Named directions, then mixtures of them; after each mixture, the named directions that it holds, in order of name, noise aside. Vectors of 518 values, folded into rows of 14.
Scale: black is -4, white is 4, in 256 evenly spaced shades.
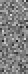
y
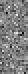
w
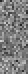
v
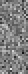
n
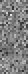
v, y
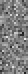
w, y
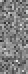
v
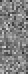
n, v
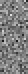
y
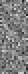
n, w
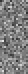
v, y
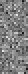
n, w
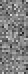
n, v, w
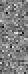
w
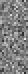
w, y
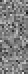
v, w
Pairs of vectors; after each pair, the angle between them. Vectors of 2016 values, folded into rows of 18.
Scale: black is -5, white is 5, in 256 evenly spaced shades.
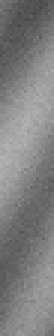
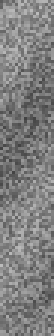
partly opposed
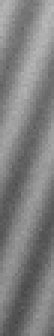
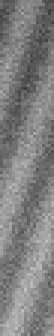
nearly opposite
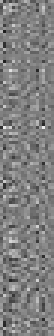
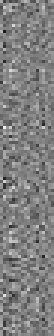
nearly parallel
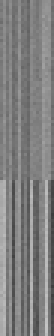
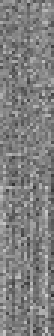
partly aligned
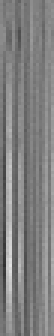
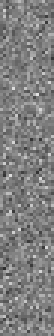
orthogonal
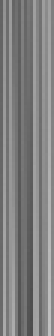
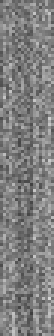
partly aligned
